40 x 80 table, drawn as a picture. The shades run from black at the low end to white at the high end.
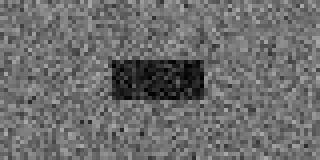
Overall the values sit about 40% of the way up the scale. The values are skewed, with a long tail toward low values. There is no overall slope. In the centre lies a patch that is lower than the rest. The ninth with the lowest average is the centre.
